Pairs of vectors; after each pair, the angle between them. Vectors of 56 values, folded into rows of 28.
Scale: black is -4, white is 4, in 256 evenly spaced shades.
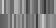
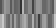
orthogonal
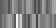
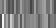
orthogonal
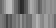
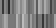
partly opposed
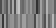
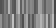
partly aligned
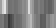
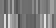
partly opposed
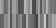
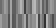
nearly opposite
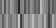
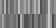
nearly opposite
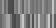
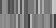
partly aligned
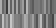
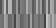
orthogonal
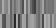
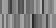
orthogonal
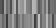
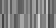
partly aligned
